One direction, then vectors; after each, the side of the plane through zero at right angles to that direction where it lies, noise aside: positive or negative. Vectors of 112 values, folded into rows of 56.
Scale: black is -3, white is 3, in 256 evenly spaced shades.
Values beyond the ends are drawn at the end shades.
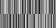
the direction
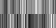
negative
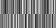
negative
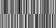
negative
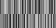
positive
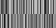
negative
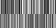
negative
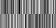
negative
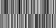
negative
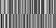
positive
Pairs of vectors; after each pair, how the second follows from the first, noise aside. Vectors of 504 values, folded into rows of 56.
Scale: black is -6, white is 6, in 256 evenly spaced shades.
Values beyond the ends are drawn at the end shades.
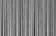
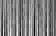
scaled up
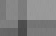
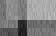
scaled up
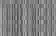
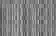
negated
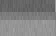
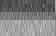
scaled up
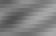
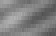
negated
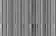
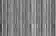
negated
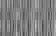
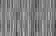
negated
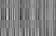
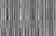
negated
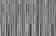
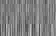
negated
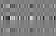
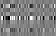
scaled up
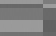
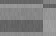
negated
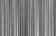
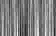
scaled up
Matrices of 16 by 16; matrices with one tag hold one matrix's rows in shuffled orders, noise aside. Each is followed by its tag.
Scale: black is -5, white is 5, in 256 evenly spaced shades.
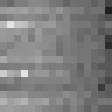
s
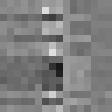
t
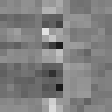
t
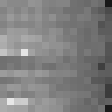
s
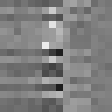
t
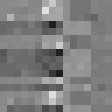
t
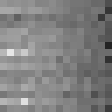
s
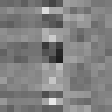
t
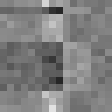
t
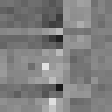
t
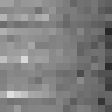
s
